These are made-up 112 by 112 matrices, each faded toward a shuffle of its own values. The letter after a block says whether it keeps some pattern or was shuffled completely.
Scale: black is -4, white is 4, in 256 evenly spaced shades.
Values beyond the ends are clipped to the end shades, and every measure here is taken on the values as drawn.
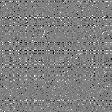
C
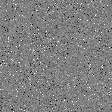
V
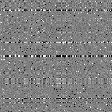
C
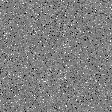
V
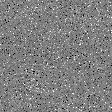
V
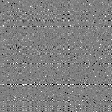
C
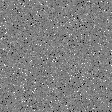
V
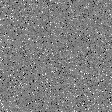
V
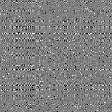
C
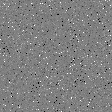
V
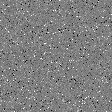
V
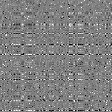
C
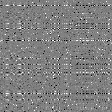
C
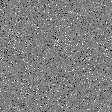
V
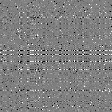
C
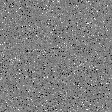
V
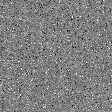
V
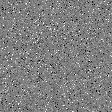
V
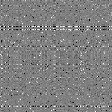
C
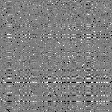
C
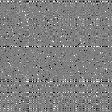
C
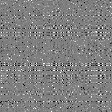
C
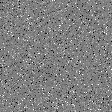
V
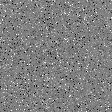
V
